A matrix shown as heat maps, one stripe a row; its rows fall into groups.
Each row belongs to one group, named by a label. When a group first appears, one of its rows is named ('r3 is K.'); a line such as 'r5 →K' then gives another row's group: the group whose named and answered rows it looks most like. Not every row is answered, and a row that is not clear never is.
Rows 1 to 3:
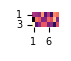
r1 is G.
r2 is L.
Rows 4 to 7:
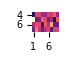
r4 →L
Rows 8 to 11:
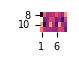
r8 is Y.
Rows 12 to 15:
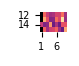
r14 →G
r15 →Y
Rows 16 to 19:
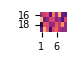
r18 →L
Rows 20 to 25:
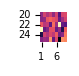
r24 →Y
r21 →Y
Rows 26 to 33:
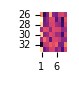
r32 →Y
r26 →G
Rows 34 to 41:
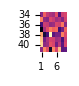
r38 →G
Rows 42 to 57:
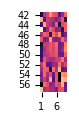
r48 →Y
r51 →L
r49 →Y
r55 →G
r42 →Y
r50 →Y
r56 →L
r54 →G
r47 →G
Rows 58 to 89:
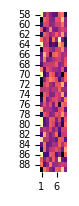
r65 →L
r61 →G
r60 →L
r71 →Y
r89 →L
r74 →L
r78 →L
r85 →Y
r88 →G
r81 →G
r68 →Y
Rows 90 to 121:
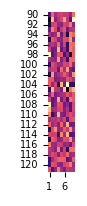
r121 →G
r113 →L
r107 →G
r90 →Y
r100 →L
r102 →Y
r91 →Y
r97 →G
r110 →G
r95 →L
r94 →G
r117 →G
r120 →L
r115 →L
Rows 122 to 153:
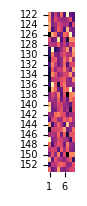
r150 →G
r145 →Y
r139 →G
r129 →Y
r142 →Y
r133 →Y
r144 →G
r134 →L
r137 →L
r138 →G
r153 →G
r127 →G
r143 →L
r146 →G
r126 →L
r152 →Y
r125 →G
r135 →Y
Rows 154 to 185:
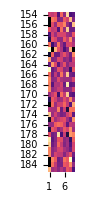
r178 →G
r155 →L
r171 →L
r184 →L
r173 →G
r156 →Y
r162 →Y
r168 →G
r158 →Y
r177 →L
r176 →Y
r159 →L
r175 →Y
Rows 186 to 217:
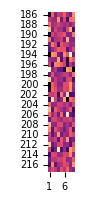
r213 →G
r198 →Y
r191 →G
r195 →G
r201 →L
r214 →L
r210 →G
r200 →L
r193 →Y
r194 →L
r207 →L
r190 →Y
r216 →Y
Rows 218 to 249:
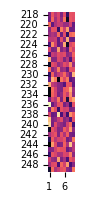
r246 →L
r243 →Y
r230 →Y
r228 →L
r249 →Y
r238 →G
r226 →Y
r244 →L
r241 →L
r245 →Y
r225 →G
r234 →L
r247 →G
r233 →L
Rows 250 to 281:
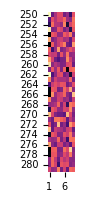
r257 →G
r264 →Y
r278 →L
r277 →L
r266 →Y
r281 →G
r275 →G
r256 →Y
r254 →L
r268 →G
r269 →L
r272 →G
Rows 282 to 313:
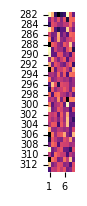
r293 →Y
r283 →G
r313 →Y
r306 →Y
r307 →L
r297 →Y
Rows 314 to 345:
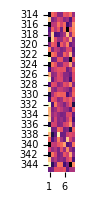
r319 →L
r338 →G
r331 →L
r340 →Y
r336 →L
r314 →L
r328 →L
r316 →Y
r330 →Y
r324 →L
